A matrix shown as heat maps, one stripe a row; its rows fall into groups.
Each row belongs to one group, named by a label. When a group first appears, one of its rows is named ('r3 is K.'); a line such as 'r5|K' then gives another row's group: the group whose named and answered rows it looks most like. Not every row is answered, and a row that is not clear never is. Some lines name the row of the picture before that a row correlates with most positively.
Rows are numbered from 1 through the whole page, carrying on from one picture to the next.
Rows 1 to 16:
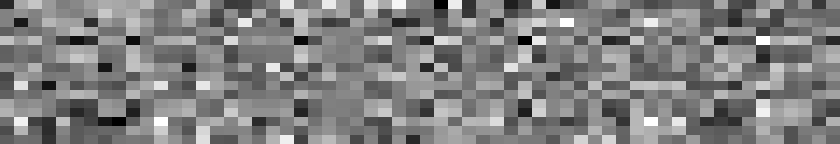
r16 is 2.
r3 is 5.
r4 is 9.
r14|2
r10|2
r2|5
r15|2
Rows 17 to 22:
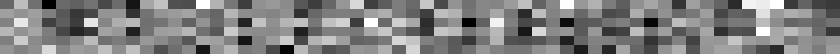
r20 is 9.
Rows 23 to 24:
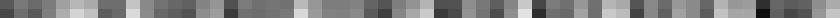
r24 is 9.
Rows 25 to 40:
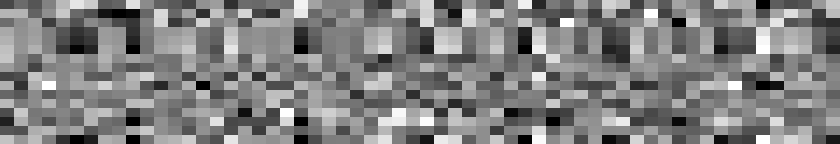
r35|2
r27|2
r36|5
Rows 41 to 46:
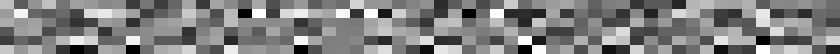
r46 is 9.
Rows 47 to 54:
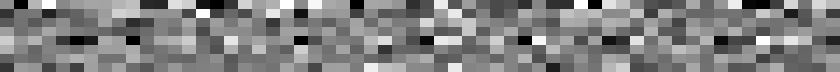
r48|2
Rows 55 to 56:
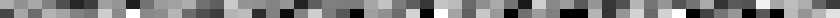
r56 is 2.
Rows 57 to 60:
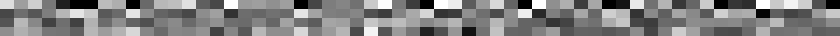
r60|5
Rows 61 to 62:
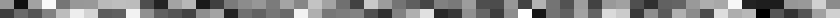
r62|9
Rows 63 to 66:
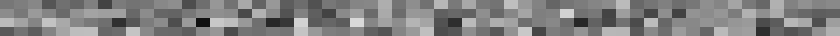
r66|9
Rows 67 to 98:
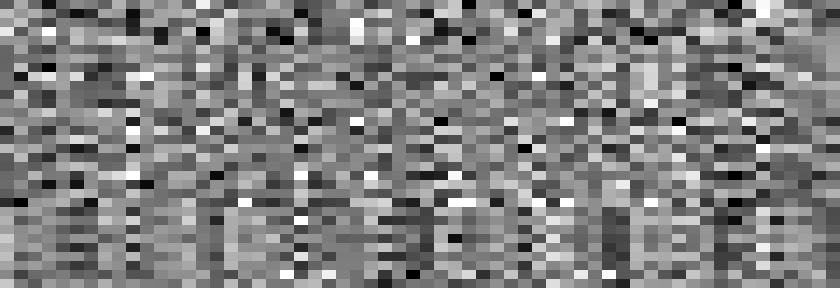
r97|2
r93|5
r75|5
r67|2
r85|9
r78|2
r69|2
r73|9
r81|2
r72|2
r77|2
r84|2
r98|5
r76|2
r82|9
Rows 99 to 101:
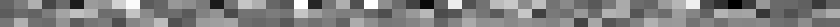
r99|5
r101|2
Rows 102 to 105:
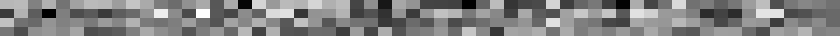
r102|5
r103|2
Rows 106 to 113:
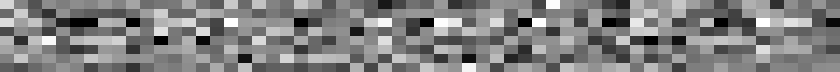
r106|5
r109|2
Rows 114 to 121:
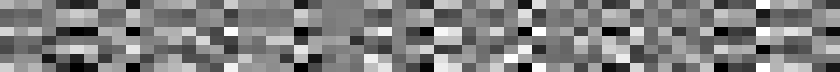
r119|9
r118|2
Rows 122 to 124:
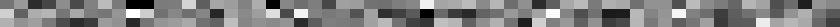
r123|5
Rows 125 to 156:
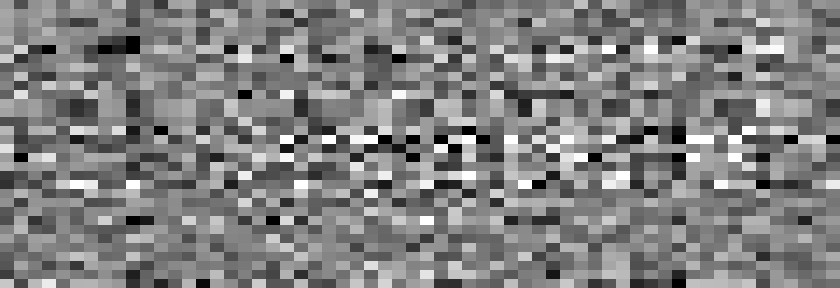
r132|9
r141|5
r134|5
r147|5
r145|9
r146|5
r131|5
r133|2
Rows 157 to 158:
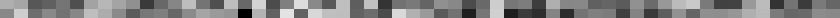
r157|5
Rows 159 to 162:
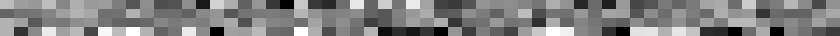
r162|5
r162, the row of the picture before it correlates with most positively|157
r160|9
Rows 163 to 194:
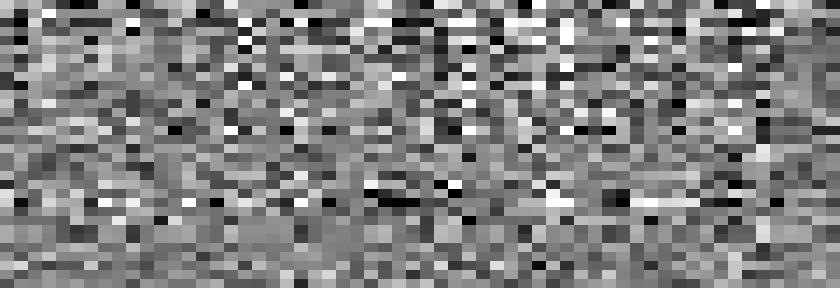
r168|5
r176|9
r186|5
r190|9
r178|9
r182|5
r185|5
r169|5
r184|5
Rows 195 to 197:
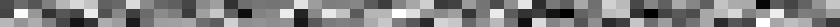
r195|9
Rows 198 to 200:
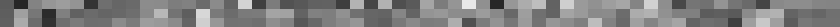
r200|2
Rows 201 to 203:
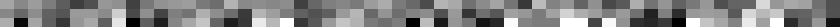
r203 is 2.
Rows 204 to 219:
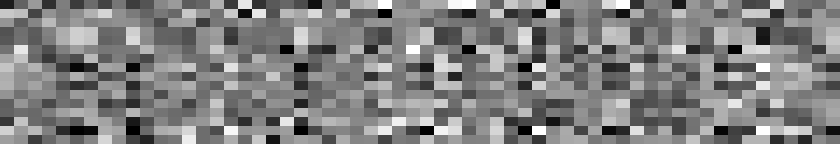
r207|9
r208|9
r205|5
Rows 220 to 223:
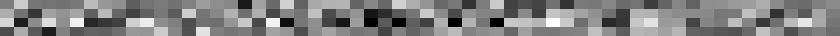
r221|5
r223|2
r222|5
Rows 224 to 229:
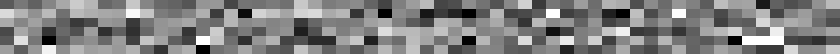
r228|2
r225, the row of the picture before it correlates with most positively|220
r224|9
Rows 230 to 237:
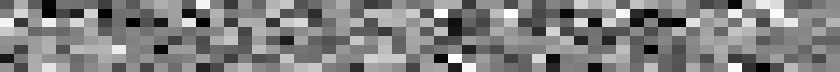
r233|5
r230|2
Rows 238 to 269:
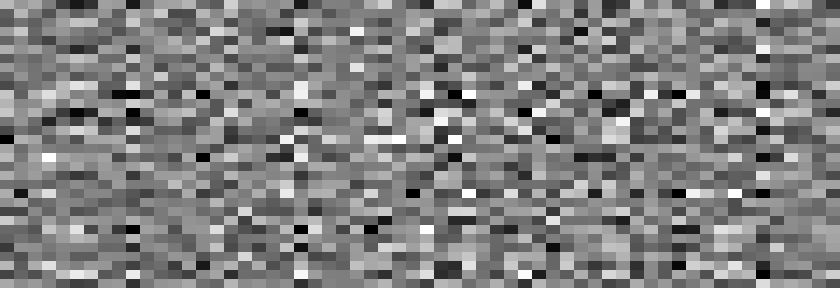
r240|9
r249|5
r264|9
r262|5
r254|5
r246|2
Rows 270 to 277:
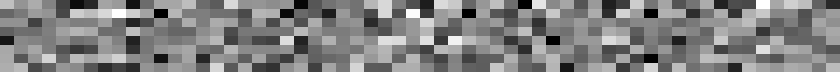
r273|9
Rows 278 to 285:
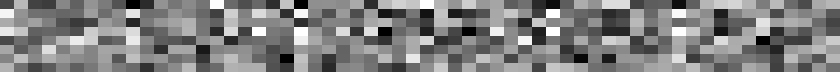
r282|9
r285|5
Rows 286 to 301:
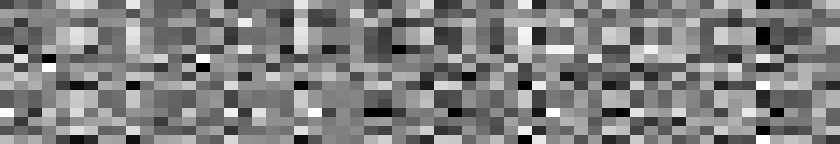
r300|9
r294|5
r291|5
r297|9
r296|9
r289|9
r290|9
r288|5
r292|2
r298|5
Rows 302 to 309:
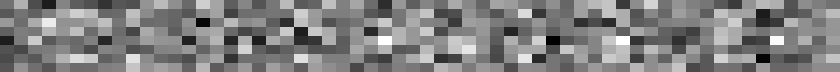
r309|2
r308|9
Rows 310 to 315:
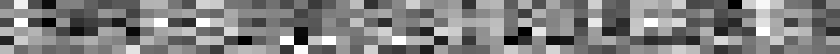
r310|2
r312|2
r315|5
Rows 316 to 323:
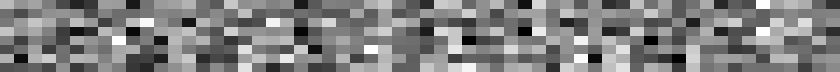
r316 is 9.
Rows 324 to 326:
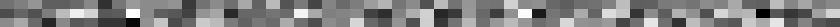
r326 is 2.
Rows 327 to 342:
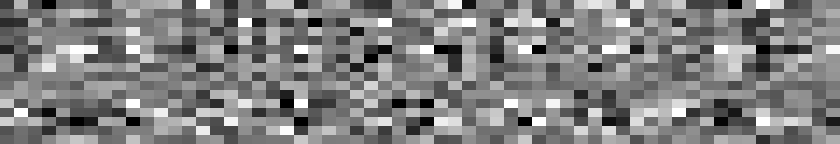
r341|2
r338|5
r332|9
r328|9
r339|2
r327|2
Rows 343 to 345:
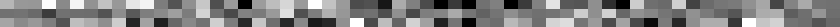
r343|5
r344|2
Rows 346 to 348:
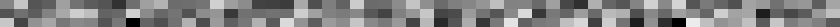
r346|2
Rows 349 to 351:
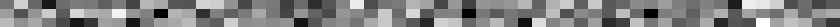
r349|2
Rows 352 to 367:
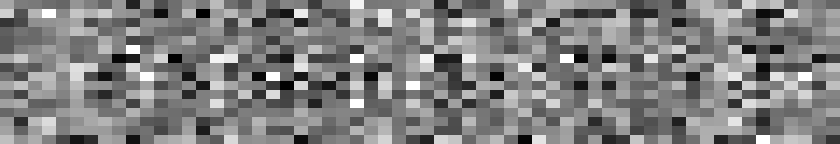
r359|9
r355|9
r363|2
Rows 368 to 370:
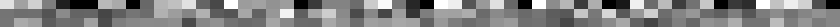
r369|2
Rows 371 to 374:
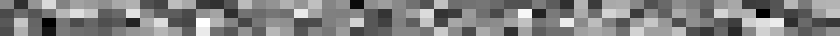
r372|9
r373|2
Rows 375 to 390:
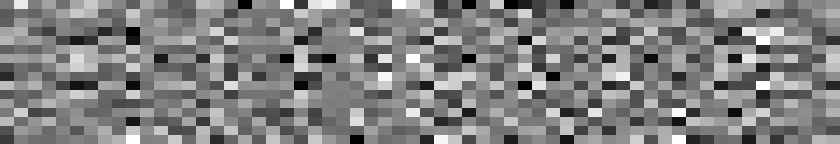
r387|2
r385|9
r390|2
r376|9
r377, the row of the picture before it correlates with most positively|374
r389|2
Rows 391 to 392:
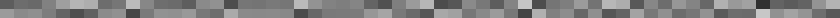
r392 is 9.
